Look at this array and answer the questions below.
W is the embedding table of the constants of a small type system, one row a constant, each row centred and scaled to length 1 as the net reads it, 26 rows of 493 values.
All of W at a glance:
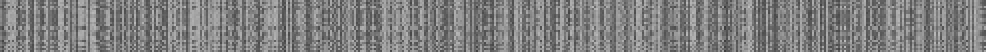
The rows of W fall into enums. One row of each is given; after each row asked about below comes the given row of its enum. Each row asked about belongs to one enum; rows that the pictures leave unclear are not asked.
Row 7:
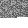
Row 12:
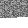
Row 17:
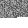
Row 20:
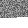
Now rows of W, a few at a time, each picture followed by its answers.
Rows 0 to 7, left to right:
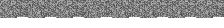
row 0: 7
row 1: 17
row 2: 7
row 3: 20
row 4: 17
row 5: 12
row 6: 12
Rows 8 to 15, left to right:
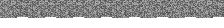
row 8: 7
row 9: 12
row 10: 12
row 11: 7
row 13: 20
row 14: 20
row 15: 7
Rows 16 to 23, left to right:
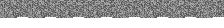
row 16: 17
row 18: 12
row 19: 12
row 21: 17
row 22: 7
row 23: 20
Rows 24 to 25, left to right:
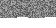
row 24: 7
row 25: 20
